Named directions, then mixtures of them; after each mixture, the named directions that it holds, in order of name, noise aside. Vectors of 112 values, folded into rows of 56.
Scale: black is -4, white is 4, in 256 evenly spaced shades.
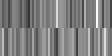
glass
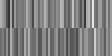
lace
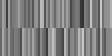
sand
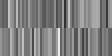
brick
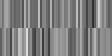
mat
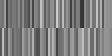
glass, sand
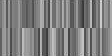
mat, sand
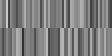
brick, sand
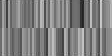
sand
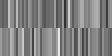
brick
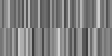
brick, mat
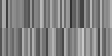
sand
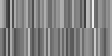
lace
